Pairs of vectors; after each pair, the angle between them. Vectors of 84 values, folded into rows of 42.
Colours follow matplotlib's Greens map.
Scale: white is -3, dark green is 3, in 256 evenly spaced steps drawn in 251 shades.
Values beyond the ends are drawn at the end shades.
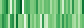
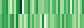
nearly parallel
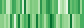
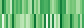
orthogonal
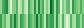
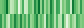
nearly parallel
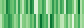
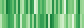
nearly parallel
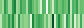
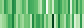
nearly parallel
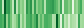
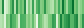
nearly opposite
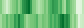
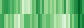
nearly opposite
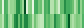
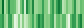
nearly opposite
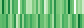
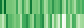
orthogonal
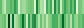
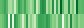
nearly opposite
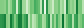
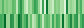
nearly parallel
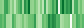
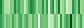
partly opposed
